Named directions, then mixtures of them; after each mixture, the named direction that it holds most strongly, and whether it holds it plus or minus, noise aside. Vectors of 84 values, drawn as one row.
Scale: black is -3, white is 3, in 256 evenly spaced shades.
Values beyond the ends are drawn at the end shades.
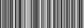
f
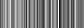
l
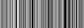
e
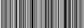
e, plus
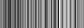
l, minus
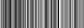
l, minus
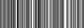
e, minus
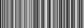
f, plus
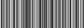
f, minus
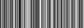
f, plus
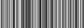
f, minus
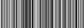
f, minus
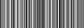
l, plus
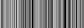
e, plus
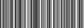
f, plus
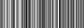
l, plus
